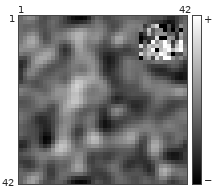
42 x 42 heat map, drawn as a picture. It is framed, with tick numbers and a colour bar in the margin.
Average level on the scale: 40%. Odd patch: rougher, in the top right. Roughest part: top right. Mirror symmetry: none. Grain: blotchy.
